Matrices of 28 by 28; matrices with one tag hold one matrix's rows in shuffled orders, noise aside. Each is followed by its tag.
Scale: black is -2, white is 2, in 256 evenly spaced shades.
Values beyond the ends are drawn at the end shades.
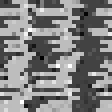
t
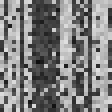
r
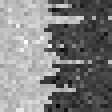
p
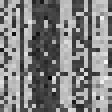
r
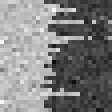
p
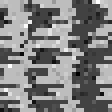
t
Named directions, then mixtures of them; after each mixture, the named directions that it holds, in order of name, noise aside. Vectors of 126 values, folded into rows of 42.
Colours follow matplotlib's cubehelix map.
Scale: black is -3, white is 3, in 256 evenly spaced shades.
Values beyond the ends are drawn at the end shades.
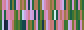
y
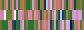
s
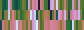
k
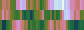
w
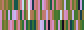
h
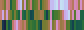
w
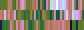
k, s, w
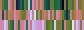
k, w, y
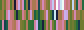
k, w, y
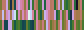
h, s, y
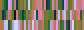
k, s, y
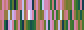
h, y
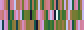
k, y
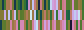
k, s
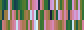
k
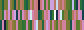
k, s, y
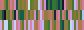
s, w, y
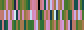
k, s, y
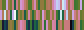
h, s, w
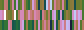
s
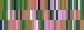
k, y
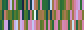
h, k, y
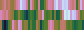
w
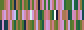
k, s, y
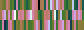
k, s, y
